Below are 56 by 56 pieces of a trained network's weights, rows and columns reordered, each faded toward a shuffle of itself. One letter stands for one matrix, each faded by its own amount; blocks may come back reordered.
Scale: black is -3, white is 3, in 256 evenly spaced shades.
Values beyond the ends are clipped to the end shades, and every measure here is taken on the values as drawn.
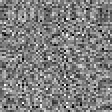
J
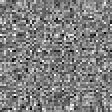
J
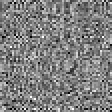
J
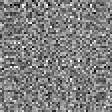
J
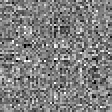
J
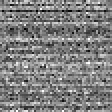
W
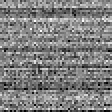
W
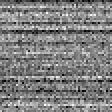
W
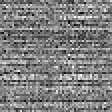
W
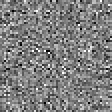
J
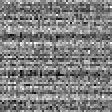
W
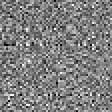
J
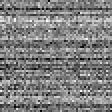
W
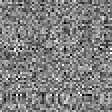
J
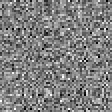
J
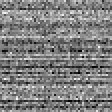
W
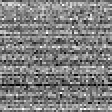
W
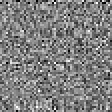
J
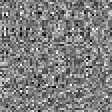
J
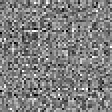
J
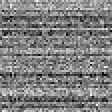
W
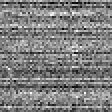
W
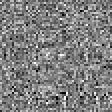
J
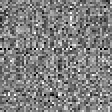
J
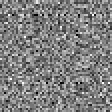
J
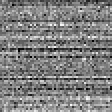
W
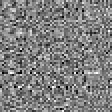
J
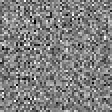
J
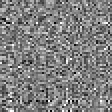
J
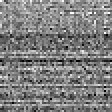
W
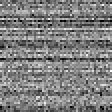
W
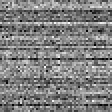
W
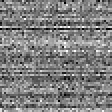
W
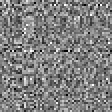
J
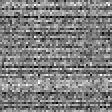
W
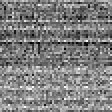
W
